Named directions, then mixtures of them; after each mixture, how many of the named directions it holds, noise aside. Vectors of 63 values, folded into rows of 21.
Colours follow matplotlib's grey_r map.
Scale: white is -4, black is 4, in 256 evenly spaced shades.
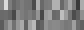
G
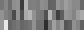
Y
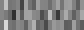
two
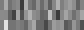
two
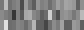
two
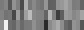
one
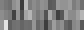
one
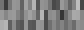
two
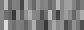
two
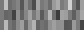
two
